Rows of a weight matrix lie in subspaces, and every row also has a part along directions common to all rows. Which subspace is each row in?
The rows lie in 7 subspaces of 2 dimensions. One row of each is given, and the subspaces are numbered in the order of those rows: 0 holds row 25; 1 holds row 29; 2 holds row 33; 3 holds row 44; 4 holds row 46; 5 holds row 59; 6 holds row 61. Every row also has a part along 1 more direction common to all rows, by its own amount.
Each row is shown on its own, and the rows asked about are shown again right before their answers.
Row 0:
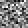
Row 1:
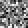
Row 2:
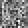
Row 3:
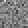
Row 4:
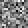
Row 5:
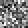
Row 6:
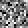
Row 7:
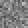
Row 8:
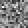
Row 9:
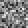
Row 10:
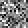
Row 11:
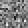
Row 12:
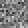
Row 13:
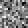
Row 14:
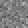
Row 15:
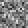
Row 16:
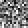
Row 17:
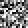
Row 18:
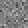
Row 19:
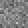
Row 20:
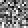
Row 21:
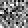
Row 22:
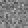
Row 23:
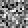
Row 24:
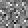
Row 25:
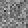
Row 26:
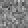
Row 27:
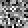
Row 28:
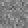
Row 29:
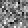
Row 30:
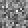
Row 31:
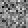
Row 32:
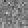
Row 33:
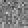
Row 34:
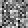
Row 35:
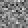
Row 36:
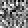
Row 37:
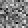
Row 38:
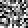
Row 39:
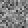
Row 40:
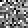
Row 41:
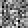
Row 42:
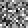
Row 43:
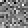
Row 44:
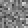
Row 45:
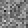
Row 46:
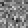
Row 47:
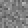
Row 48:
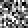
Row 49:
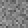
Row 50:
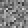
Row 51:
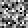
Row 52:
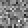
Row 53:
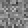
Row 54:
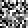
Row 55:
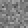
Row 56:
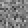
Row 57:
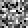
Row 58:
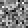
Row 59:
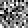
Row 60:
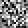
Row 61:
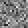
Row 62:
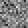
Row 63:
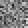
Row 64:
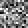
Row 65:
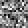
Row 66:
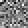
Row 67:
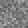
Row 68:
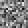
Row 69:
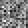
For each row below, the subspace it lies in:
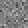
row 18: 6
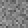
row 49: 5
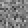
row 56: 4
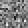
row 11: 4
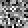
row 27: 4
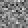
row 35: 0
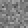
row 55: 1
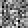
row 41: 0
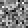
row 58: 2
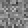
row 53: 4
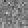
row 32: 2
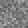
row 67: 3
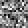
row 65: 4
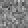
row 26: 3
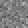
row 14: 3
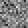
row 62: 6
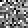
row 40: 2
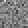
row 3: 2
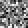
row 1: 4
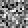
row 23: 2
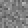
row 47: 3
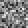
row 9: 4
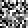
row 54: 5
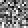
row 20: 2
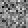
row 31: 6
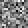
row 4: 0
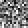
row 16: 2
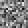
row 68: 1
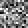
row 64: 5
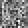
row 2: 0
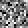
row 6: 6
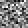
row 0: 0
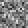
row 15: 4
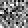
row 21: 5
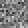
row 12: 1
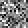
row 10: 6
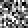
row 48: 3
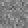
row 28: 4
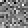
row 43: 2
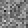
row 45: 0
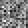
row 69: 0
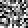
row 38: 4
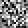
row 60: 6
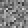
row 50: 1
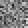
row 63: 3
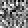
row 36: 5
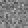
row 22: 2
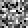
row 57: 1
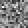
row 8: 1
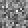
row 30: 5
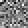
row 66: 2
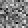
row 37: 5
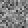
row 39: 1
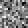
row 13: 3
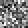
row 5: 3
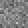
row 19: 5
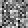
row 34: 0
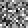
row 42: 5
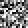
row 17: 1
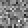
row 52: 4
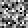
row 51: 6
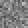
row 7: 3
